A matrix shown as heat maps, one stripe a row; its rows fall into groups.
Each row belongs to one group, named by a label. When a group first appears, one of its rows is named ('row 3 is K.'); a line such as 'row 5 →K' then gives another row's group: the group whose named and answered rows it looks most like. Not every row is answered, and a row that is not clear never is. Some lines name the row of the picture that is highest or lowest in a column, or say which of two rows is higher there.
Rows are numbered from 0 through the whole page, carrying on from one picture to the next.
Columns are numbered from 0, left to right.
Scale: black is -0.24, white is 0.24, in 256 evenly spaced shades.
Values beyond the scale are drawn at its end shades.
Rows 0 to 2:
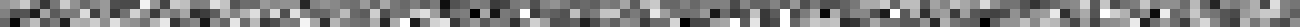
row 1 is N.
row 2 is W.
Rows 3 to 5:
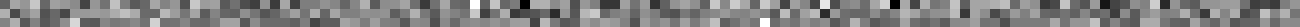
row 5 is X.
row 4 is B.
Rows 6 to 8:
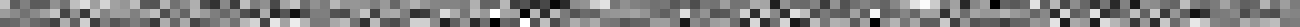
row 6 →B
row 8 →N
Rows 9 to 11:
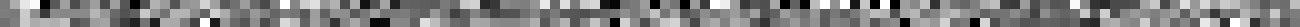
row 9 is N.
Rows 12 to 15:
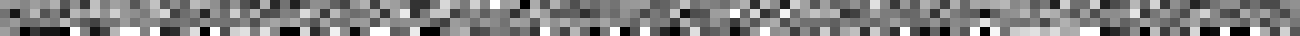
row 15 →X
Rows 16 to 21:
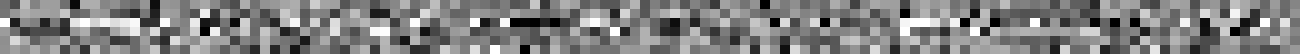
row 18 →B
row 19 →X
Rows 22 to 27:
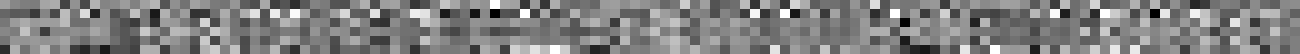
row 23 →N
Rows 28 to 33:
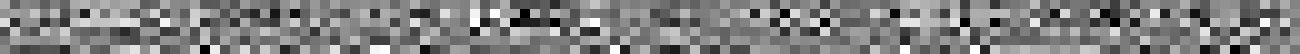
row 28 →B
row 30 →B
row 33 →X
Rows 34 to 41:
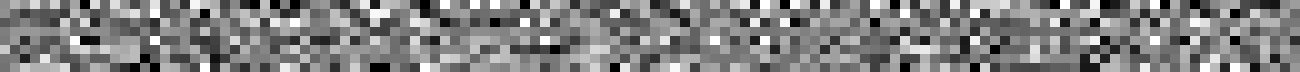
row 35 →X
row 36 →N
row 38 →X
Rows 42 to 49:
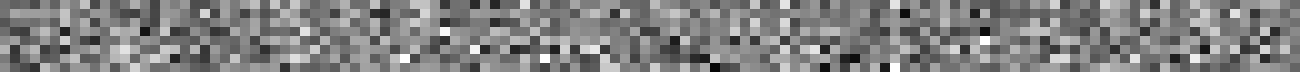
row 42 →N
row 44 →N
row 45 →W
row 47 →B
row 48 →W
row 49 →N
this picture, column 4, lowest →47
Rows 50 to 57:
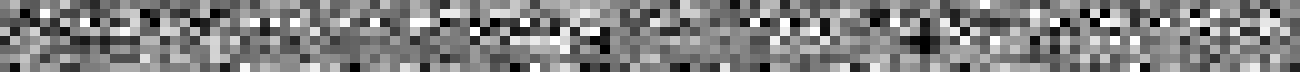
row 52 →N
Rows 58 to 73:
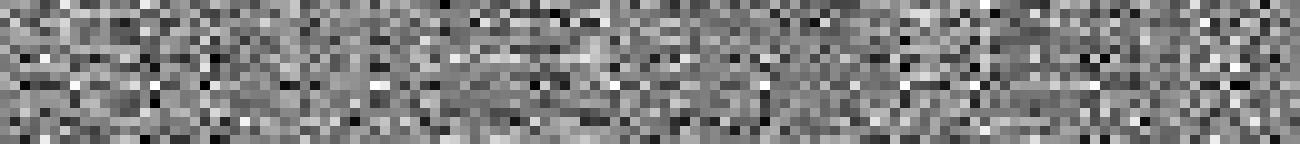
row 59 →B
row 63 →B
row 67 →X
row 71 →X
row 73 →W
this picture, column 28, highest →65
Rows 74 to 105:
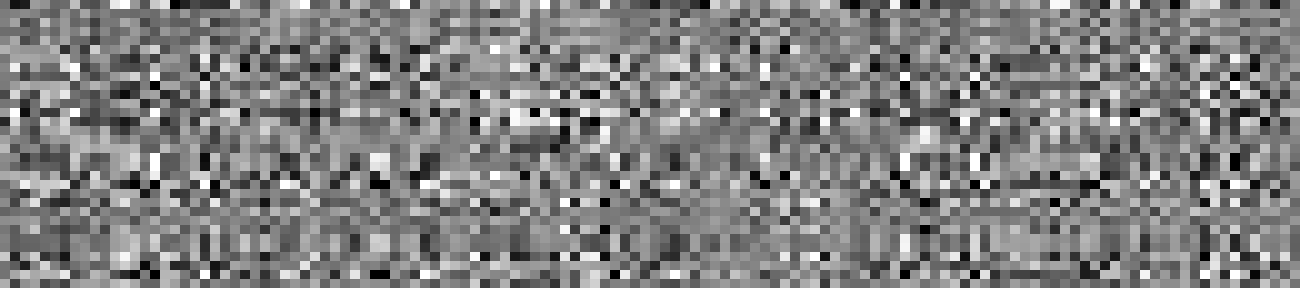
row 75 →N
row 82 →X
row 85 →W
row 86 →X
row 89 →B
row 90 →B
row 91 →X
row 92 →X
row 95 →W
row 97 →N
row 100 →X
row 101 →X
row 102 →B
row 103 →W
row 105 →B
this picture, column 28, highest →94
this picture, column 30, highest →74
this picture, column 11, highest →74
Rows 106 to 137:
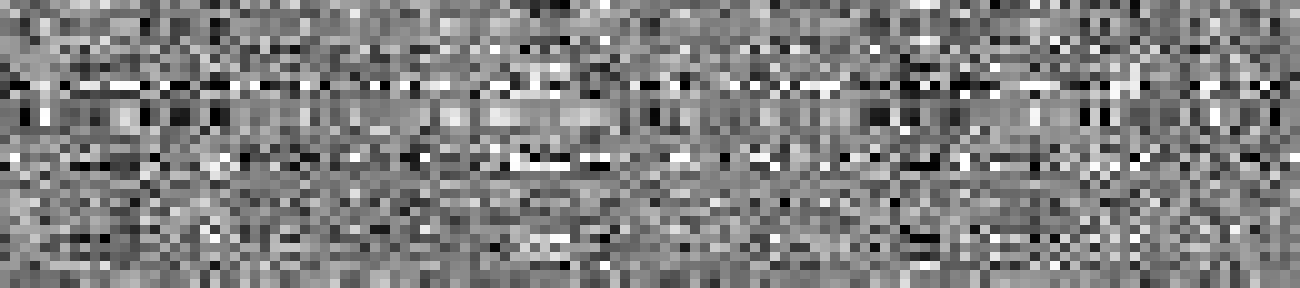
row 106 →B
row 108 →W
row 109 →W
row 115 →W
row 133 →N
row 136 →X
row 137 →X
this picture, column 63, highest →115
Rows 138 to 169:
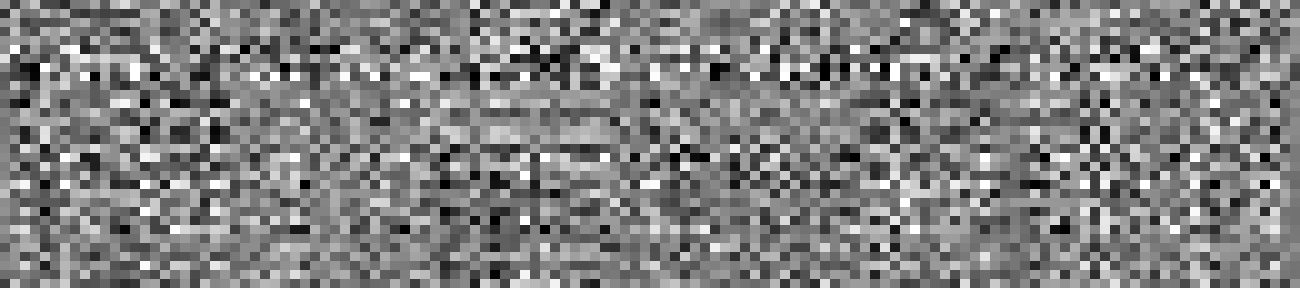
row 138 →B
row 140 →X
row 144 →B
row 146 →N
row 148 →W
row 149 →W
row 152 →W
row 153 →W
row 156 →W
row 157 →N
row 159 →B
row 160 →X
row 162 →N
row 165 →N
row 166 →W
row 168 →N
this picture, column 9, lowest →146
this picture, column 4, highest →145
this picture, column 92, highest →144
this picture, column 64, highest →158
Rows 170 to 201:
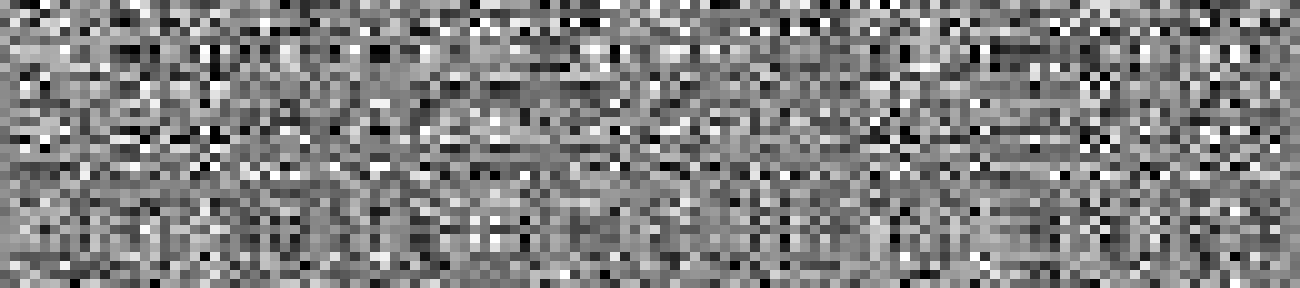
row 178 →W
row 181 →X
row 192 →W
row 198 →X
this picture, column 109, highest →173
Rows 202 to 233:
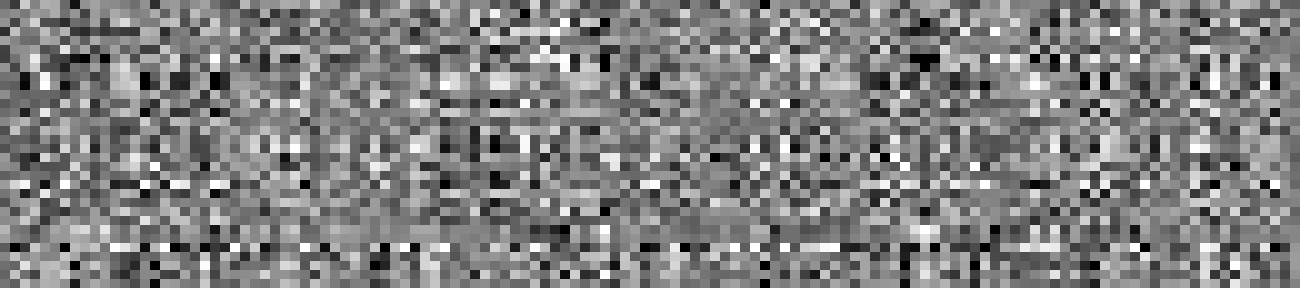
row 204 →B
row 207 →N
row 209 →B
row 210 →W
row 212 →X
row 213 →N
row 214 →W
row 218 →N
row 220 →X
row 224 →N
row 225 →B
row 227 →B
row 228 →B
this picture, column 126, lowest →222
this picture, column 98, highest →222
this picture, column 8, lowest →208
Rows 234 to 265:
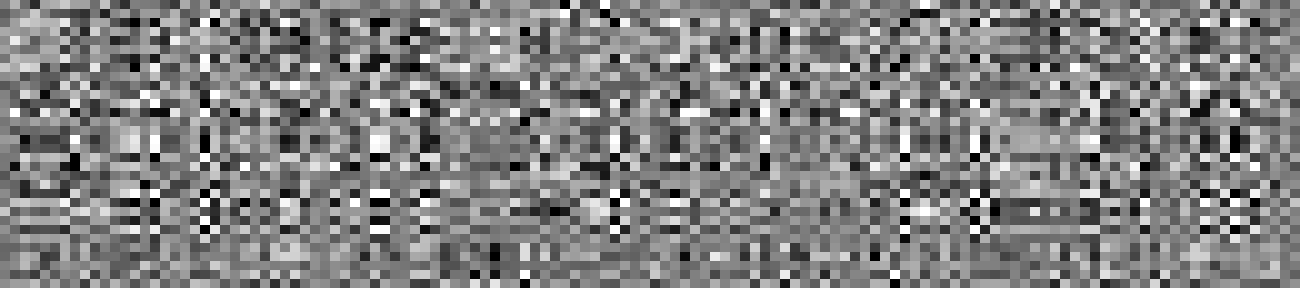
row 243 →N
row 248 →X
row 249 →X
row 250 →X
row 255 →X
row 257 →B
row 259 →X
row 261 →N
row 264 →N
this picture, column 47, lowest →264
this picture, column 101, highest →235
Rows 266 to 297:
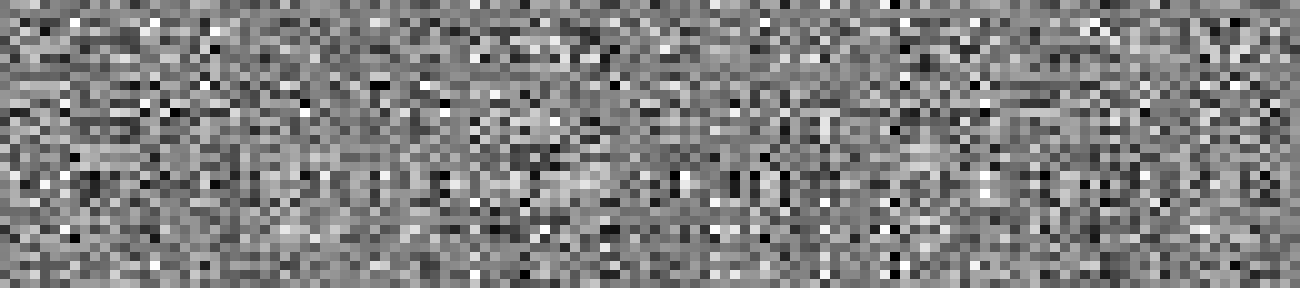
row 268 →X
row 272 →B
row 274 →X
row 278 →W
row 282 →B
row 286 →W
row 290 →B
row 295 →X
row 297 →B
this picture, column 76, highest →268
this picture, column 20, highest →275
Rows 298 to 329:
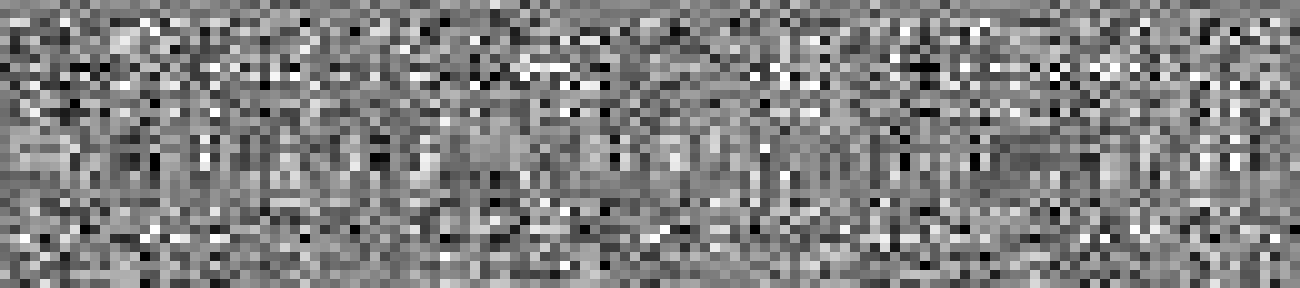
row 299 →N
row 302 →B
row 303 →W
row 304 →N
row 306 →N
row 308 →W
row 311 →W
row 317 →N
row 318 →N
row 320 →N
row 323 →X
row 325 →N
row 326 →W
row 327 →B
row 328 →B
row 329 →W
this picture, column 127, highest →324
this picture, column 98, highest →300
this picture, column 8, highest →306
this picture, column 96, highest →305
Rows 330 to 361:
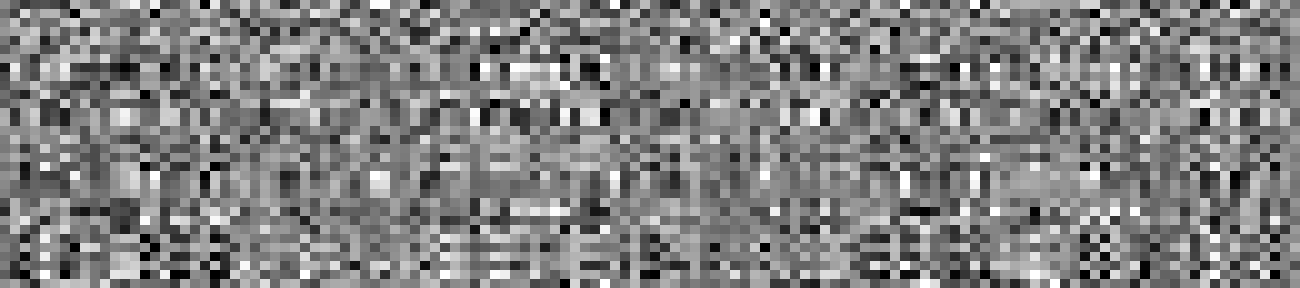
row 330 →X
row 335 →N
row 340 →W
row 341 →N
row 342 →B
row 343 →B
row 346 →W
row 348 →W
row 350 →X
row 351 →X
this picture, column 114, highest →345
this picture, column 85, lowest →331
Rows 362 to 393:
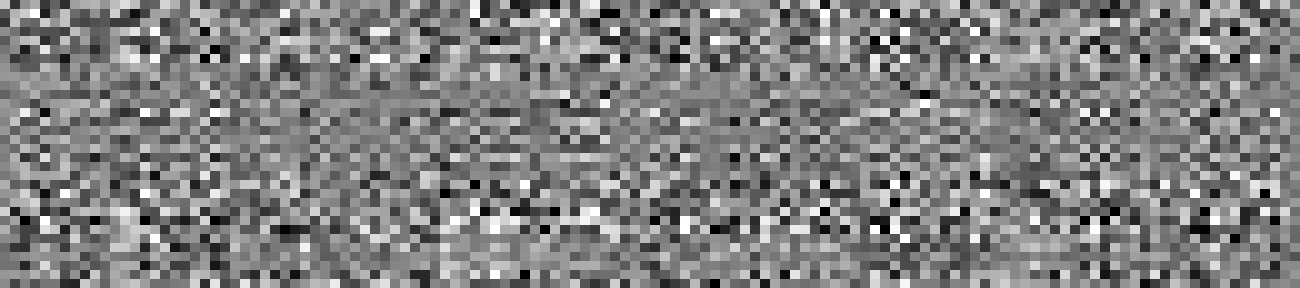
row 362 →B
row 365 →X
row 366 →N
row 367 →W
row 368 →X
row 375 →W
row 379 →W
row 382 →N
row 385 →B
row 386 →W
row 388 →X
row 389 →W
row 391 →W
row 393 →X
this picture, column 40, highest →389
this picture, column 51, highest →386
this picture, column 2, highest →374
